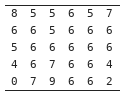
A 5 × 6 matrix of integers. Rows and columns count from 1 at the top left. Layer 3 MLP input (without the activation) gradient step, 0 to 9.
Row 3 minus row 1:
-3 1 1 0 1 -1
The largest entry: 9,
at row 5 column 3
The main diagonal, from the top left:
8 6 6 6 6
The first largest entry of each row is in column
1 1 2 3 3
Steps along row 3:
up same same same same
